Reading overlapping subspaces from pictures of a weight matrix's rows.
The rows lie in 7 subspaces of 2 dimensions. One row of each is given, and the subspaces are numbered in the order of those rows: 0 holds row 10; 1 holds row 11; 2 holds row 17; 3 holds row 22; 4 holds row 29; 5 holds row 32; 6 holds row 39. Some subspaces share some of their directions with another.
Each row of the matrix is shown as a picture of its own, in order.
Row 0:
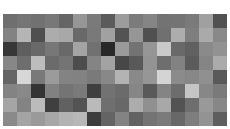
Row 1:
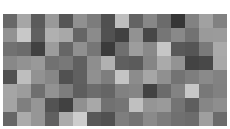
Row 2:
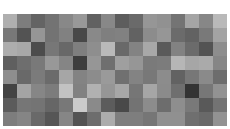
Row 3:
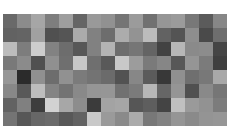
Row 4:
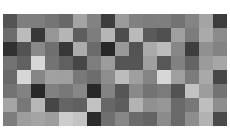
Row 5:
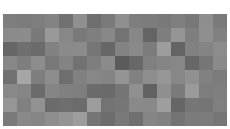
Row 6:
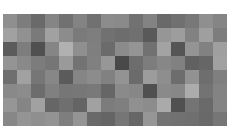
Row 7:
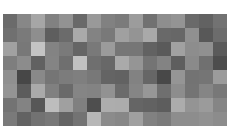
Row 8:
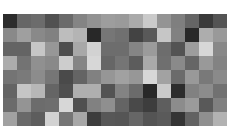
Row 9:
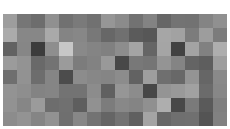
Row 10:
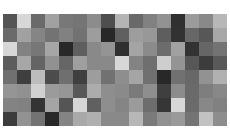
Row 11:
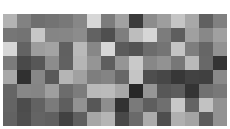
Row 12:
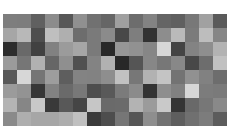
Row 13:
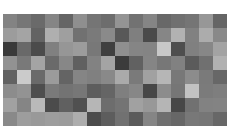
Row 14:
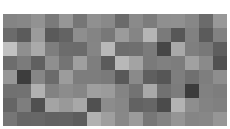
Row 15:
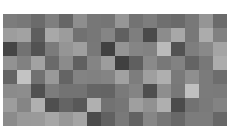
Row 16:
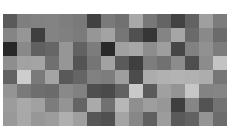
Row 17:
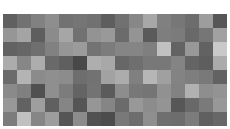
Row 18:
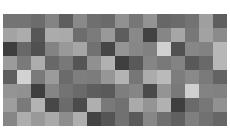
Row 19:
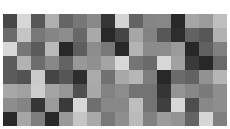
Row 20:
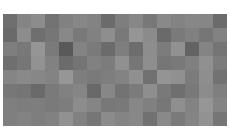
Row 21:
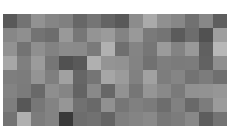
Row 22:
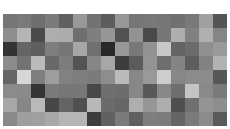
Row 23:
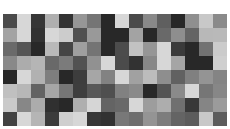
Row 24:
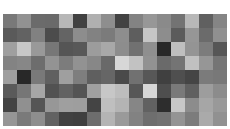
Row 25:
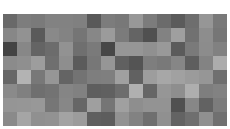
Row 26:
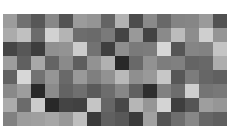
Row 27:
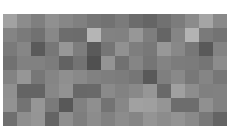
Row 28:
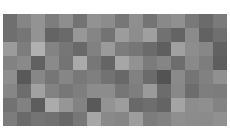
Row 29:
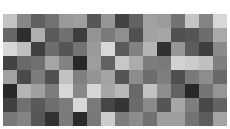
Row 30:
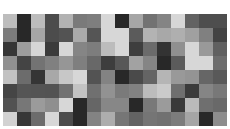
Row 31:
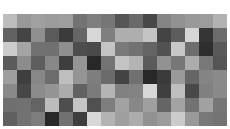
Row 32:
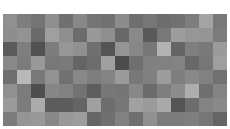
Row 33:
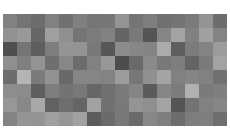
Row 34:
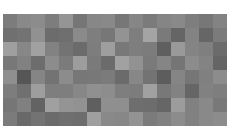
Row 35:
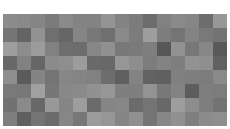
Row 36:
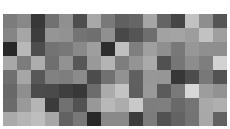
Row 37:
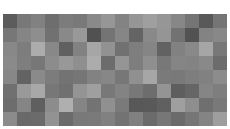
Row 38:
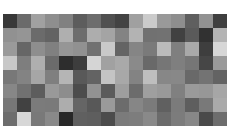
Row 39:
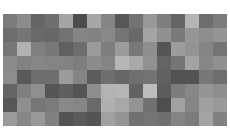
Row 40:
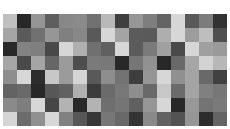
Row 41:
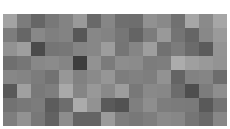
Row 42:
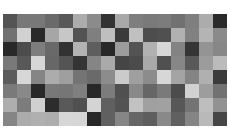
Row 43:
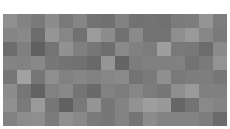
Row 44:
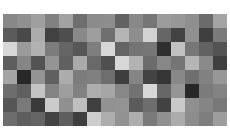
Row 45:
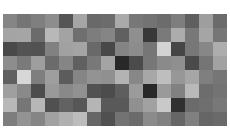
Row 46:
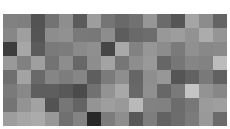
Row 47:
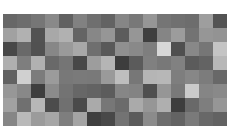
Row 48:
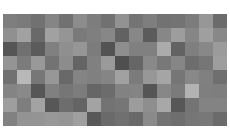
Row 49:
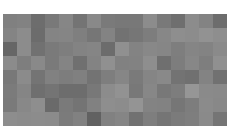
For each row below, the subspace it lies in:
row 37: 5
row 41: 4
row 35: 2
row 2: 4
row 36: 6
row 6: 3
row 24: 6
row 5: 6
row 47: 2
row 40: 0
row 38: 2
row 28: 4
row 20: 3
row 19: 0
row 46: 6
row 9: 3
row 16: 1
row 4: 3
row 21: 2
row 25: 1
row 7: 4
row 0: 3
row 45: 6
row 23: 0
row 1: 0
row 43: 5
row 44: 5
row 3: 4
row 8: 5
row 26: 1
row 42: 3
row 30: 0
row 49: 6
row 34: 4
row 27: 5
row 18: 2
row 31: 5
